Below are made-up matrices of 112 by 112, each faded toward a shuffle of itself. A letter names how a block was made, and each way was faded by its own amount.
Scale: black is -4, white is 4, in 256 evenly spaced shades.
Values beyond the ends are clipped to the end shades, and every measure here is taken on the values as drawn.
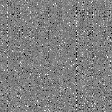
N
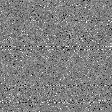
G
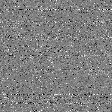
G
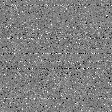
G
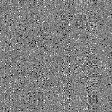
N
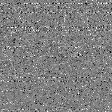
G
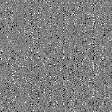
N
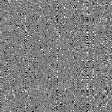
N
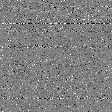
G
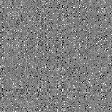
N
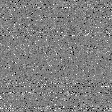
G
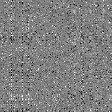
N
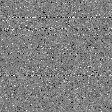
G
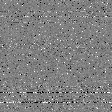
G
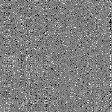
N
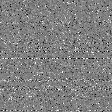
G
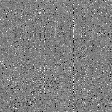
N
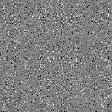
N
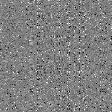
N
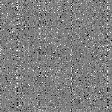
N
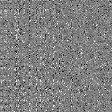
N
